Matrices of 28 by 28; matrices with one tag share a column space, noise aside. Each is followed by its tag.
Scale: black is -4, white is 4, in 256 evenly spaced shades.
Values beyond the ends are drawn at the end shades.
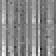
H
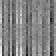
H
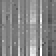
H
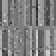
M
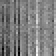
H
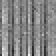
H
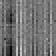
H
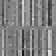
M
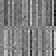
M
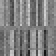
M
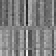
M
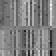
M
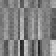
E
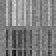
M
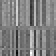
M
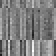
E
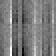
H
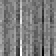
H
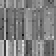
E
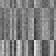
E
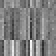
E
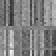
M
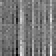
H
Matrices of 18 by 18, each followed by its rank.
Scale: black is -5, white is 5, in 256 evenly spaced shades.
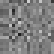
three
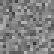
full rank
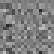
three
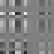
one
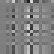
one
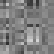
two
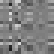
two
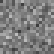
full rank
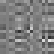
two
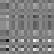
one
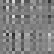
two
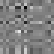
two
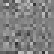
three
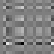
one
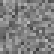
full rank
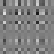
one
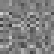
three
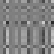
one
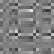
two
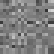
three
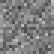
full rank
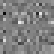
three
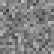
full rank
